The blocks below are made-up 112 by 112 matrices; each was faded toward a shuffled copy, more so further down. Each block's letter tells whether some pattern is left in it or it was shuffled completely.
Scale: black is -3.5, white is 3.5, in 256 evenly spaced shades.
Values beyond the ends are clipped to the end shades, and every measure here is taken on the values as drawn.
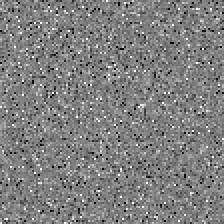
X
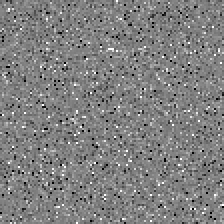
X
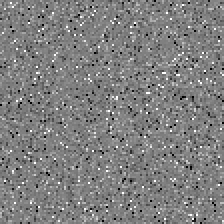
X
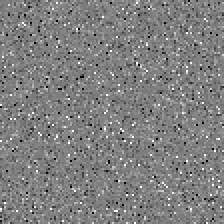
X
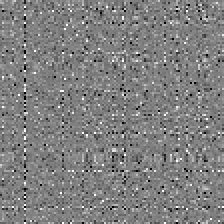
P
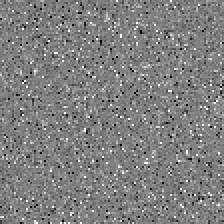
X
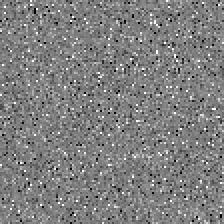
X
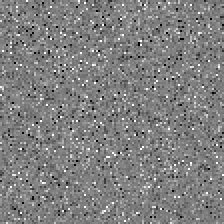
X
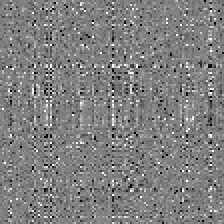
P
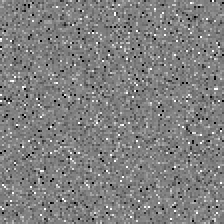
X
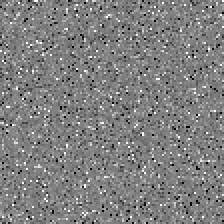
X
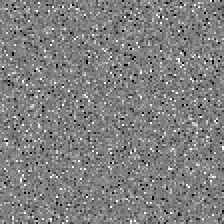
X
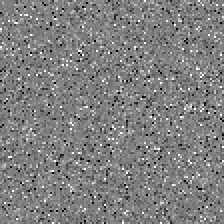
X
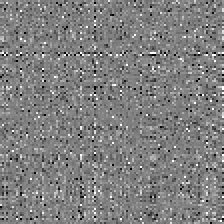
P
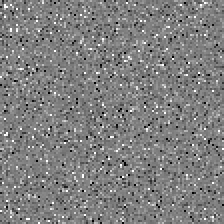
X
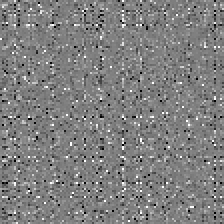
P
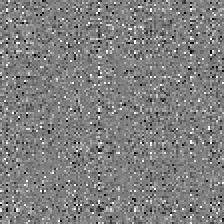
P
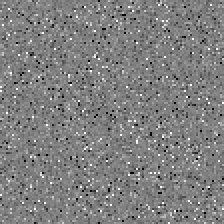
X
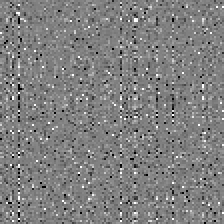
P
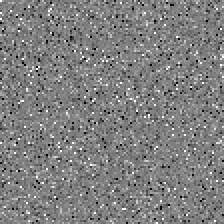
X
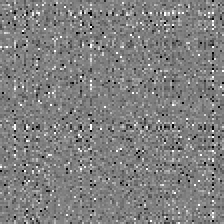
P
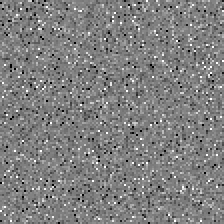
X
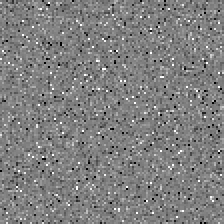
X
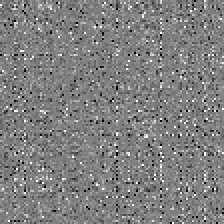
P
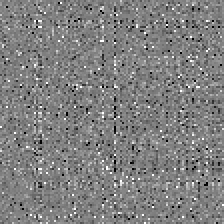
P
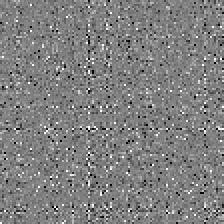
P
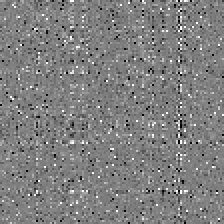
P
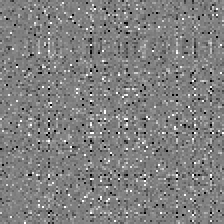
P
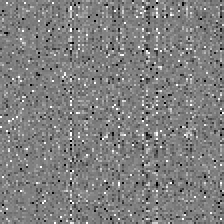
P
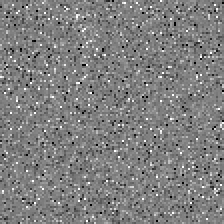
X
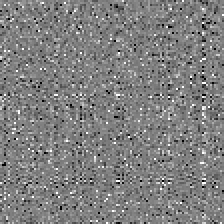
P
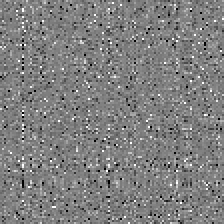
P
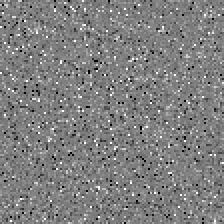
X
